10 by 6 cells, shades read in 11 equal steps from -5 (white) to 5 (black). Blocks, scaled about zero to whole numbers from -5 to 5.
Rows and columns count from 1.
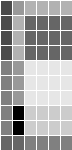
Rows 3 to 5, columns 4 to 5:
1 1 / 1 1 / -4 -4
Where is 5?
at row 8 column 2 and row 9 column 2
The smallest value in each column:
0 -2 -4 -4 -4 -4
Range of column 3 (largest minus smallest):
5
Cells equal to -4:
12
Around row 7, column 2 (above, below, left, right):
-1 5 0 -4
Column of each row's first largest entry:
1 1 1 1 1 1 1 2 2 1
